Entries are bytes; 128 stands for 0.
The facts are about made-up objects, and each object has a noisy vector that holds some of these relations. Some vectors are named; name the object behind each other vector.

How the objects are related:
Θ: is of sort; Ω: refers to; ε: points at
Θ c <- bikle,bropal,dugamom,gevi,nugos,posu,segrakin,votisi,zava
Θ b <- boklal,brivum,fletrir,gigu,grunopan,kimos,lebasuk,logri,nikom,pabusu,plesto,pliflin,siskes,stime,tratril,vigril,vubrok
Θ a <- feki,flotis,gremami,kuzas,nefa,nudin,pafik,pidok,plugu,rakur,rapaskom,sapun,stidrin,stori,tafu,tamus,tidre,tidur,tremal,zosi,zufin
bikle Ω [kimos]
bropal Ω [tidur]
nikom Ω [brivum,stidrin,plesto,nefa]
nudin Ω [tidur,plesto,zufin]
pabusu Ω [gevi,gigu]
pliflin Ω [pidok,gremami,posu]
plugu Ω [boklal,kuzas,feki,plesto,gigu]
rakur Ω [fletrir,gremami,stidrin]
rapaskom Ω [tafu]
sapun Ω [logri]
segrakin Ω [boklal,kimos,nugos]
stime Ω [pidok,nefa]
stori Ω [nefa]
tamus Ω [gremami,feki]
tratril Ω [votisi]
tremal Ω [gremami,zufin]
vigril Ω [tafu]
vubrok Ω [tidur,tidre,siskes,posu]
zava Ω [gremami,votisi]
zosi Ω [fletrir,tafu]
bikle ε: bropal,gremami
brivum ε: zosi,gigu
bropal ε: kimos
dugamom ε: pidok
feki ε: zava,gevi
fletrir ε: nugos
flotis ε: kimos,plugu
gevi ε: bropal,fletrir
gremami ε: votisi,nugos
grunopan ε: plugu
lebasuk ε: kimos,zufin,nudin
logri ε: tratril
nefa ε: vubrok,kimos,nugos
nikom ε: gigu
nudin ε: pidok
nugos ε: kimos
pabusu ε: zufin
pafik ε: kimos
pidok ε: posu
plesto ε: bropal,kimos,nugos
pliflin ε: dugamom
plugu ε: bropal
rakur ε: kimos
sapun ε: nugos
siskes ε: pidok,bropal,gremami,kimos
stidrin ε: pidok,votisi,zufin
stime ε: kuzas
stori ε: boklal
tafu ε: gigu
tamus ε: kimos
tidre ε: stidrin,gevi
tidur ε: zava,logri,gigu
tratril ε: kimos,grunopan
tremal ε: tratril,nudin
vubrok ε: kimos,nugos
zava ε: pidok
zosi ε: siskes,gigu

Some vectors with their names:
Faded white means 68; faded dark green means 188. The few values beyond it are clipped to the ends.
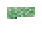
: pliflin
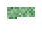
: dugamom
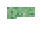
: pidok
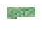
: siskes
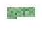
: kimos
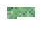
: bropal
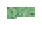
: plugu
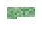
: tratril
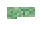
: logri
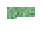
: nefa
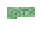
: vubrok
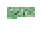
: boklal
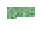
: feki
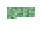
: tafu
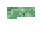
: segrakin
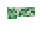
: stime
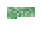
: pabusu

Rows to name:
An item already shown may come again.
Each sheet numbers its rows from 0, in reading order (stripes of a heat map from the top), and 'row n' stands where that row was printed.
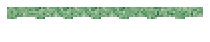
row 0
stidrin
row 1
posu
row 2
votisi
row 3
votisi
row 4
bikle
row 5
stori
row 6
vigril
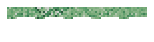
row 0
tafu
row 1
kuzas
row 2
votisi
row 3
gigu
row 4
nudin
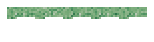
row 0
tidur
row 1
siskes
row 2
sapun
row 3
tremal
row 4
gremami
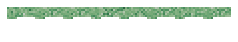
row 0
zufin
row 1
siskes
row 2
siskes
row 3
nikom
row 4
zava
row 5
plesto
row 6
zosi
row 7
lebasuk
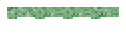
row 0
votisi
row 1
stidrin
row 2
stidrin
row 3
rapaskom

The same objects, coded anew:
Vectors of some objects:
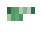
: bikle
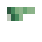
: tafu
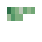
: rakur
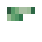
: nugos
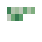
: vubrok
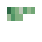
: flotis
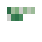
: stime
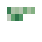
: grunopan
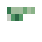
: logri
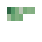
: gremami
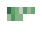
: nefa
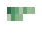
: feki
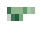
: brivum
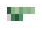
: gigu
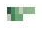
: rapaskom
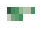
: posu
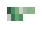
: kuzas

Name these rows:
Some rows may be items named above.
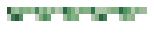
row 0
gigu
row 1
pabusu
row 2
gremami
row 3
kimos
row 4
stidrin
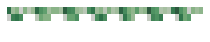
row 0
stime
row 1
nudin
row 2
dugamom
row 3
vigril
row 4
tidur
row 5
segrakin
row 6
stori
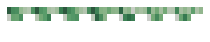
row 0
dugamom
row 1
votisi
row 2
zava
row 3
tafu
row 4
boklal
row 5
pliflin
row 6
siskes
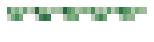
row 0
lebasuk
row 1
boklal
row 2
zufin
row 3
plesto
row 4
stidrin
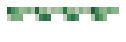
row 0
pidok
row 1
boklal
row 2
vigril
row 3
zosi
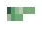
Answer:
plugu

